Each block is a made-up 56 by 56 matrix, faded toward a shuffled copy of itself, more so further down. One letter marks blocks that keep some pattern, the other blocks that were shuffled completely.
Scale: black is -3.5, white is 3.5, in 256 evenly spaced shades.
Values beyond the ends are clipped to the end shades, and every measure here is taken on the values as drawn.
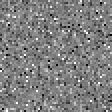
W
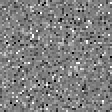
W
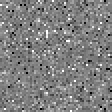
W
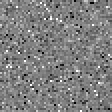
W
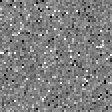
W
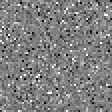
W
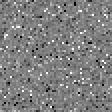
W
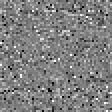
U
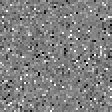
W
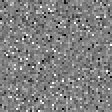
W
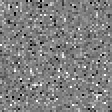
W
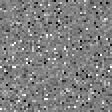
W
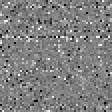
U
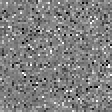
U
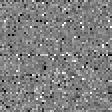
U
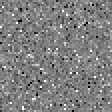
W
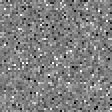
W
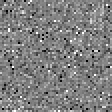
U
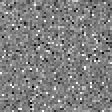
W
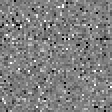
U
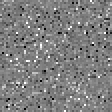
W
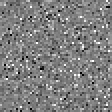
W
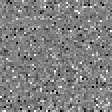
U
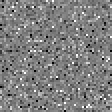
U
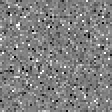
W
